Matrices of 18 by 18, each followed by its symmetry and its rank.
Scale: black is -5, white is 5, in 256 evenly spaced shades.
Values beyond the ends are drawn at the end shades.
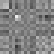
symmetric, rank three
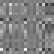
neither, rank two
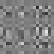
neither, rank two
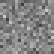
neither, full rank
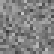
neither, full rank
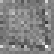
symmetric, rank three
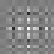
symmetric, rank one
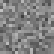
neither, full rank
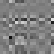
neither, rank two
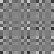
symmetric, rank one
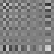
symmetric, rank one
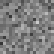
neither, full rank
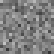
neither, full rank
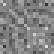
symmetric, rank three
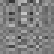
neither, rank two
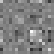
symmetric, rank three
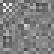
symmetric, rank three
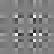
symmetric, rank one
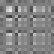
symmetric, rank one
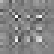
symmetric, rank three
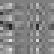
neither, rank two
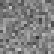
neither, full rank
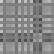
symmetric, rank one
